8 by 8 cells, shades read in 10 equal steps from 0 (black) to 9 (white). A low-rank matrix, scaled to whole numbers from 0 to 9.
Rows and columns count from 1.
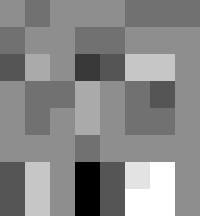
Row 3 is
3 6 5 2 3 7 7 5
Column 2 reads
4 5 6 4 4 5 7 7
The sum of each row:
36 37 38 36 38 39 40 41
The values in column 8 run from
4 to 5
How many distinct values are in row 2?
2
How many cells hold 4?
14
